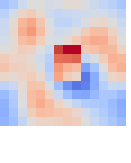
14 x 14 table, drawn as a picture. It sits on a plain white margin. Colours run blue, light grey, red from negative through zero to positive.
The centre is the roughest part. The centre is the ninth with the highest average. The texture is blotchy. In the centre lies a patch that is higher than the rest.
